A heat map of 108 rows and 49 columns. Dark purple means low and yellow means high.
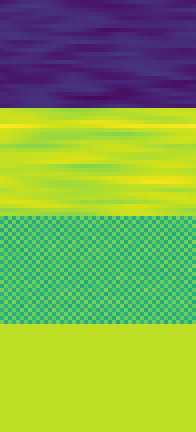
The table splits into 4 rows of 1 panel. Panel 1,1: very low, streaked across, faint in contrast. Panel 2,1: very high, streaked across, faint in contrast. Panel 3,1: high, checkered. Panel 4,1: very high, flat.
